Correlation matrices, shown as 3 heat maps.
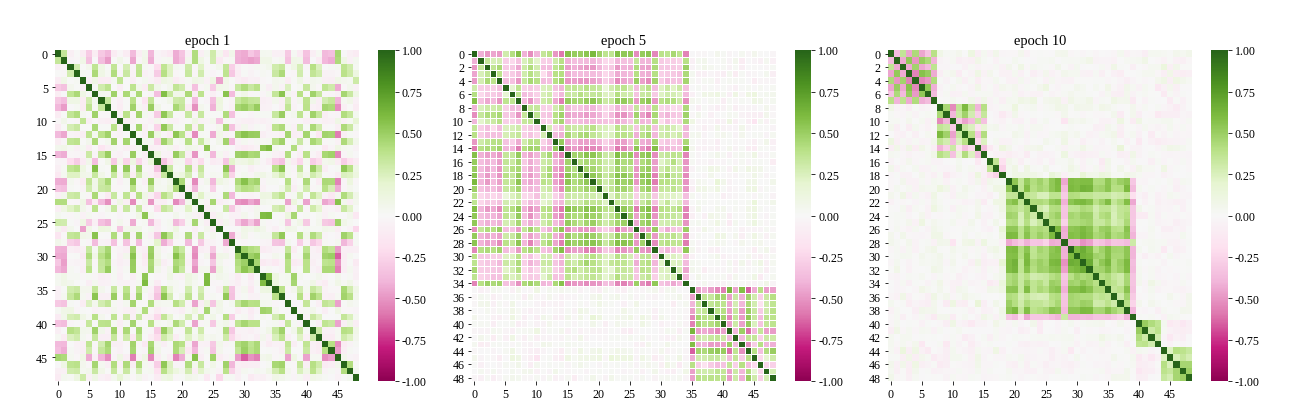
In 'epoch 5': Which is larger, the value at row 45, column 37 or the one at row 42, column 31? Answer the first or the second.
the first
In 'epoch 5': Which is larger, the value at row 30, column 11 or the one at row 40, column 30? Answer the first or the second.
the first
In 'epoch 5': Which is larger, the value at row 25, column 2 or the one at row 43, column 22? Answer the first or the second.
the second
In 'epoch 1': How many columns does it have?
49
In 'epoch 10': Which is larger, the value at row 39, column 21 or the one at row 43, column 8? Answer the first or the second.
the second
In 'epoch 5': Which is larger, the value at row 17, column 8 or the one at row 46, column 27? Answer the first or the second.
the second
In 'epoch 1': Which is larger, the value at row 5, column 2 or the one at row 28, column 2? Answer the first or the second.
the first
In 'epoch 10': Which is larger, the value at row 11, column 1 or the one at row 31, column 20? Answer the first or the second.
the second
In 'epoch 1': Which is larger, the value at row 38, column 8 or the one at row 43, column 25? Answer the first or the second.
the first
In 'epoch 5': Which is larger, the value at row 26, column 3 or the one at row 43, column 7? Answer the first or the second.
the first
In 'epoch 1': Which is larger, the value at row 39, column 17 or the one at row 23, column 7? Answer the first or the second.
the first
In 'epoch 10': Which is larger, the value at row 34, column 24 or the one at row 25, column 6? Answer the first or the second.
the first
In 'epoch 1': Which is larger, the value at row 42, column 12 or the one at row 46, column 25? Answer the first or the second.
the second
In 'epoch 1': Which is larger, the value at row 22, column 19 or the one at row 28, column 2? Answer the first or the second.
the second
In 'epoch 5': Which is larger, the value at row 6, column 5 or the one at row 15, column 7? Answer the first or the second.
the second
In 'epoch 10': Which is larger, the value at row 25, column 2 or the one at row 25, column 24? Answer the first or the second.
the second
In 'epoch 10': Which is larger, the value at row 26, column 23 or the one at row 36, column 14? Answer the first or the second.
the first
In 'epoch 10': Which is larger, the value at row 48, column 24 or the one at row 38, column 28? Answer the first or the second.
the first
